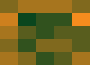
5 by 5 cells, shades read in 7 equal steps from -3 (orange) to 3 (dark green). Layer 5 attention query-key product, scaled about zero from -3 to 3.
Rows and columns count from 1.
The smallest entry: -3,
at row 2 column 5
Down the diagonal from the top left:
0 3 2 0 -1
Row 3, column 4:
1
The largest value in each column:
0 3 2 2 1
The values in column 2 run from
-1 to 3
